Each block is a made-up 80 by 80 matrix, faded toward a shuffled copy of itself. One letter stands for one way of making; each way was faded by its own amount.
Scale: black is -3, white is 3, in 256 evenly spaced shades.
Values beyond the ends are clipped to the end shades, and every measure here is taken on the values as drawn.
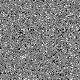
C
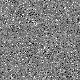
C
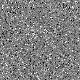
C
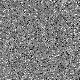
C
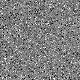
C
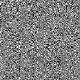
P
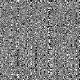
P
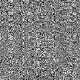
P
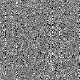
P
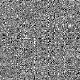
P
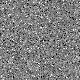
C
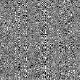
P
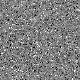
C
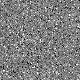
C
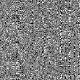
P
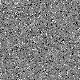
C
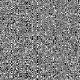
P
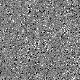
C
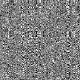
P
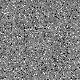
C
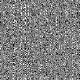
P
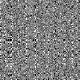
P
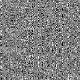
P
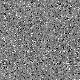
C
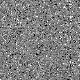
C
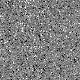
C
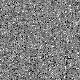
C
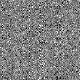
P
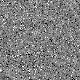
C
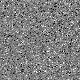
C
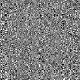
P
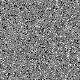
C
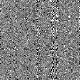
P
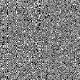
P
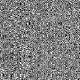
P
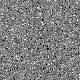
C
